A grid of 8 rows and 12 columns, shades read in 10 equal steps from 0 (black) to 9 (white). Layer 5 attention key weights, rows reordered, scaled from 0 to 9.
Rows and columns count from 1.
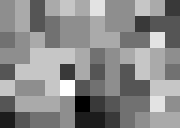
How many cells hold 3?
14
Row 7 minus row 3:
-1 1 0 2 0 -5 -4 -3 0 0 0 2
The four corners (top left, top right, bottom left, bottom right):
5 2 1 6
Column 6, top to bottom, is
6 5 5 6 6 3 0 1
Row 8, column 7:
1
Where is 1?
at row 8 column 1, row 8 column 6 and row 8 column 7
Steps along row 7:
up same same down down up up up same up down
